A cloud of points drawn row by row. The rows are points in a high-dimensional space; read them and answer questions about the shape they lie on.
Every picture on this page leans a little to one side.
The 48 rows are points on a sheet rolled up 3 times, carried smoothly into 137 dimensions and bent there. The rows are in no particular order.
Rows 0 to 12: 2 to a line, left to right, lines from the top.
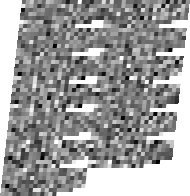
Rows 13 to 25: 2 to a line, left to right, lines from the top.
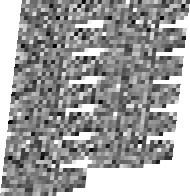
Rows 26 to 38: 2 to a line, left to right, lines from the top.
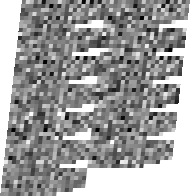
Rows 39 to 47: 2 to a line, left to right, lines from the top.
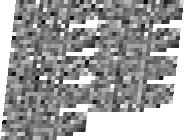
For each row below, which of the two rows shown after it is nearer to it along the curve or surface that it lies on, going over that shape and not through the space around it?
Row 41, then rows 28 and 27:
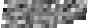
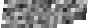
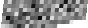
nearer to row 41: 28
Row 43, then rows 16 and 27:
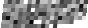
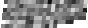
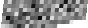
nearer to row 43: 27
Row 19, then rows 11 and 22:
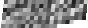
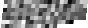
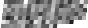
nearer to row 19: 11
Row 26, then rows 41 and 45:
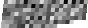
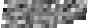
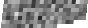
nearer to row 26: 41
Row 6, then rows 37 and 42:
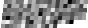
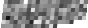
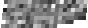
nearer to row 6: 37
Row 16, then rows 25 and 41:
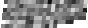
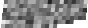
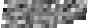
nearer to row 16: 41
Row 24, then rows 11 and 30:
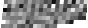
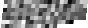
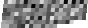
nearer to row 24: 11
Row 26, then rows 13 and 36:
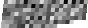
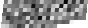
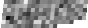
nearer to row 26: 13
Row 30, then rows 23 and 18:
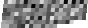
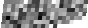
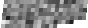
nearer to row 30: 23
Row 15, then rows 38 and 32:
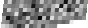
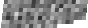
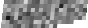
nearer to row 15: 32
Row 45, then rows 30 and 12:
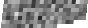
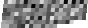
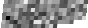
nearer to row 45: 12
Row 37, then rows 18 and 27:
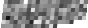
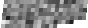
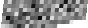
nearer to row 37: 27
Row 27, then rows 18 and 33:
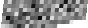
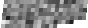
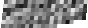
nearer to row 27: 33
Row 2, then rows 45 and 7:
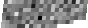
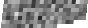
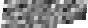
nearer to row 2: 7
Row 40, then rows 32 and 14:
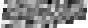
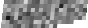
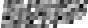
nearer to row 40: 32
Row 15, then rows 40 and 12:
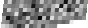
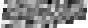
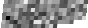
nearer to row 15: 12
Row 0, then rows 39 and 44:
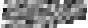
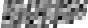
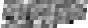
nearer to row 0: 44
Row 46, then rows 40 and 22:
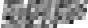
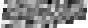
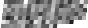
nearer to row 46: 22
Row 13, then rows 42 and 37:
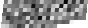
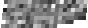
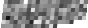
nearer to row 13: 37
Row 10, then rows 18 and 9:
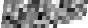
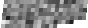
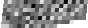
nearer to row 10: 9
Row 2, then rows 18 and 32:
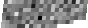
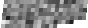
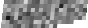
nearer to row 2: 32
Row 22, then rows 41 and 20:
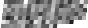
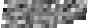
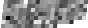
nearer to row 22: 20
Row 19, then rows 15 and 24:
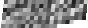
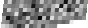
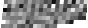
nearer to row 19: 24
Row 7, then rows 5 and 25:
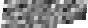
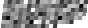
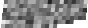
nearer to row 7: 25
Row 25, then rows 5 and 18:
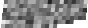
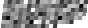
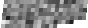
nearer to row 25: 18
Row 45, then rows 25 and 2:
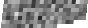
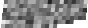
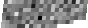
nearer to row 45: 25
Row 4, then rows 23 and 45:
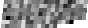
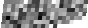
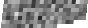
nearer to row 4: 45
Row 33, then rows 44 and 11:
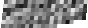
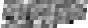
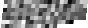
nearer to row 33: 11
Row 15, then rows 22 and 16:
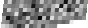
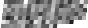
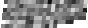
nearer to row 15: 22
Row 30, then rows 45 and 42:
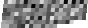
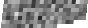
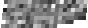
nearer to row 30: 42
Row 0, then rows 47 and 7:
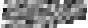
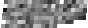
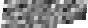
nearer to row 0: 47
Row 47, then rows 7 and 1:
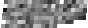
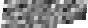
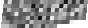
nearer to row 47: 7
